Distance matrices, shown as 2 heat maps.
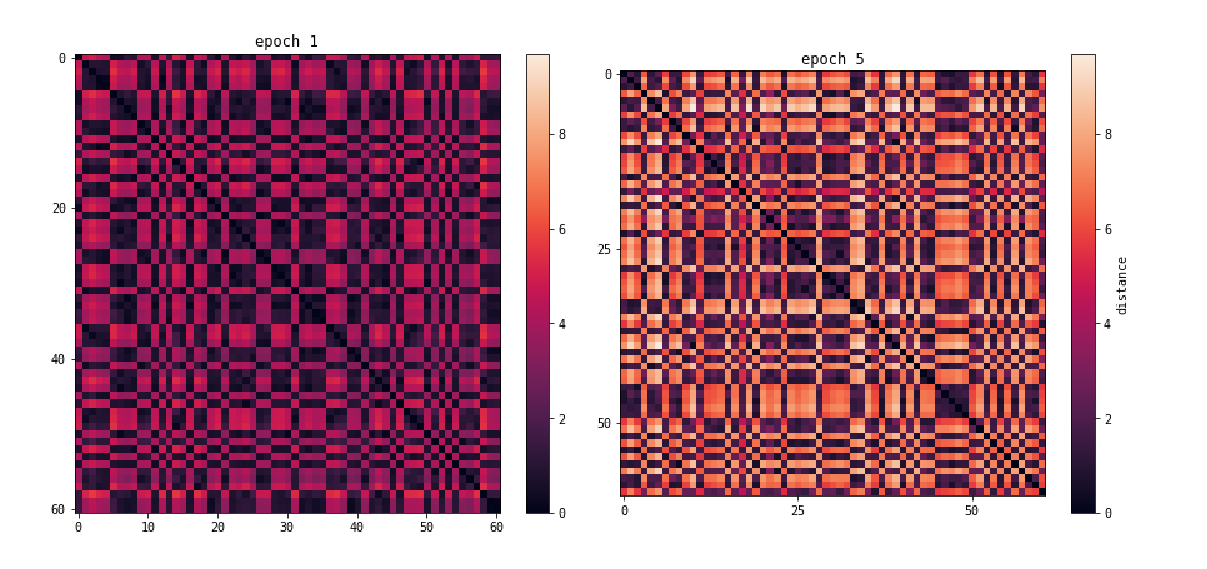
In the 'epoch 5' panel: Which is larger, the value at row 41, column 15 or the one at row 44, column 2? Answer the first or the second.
the first
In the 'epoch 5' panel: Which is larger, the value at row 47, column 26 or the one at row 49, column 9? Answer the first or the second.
the first
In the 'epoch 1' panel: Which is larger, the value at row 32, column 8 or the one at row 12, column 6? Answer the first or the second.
the second
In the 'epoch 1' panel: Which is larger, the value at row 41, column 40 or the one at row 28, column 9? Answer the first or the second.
the second
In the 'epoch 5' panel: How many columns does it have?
61
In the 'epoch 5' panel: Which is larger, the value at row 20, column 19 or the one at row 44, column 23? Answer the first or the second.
the first
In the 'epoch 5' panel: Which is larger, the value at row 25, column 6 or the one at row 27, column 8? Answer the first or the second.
the second
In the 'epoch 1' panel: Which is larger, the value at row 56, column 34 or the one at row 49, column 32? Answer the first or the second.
the second
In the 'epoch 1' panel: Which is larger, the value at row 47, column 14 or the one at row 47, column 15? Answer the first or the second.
the first
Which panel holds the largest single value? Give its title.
epoch 5
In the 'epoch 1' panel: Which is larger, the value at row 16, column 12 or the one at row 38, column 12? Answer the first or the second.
the first
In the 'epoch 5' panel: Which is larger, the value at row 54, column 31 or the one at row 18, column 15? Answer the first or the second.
the second
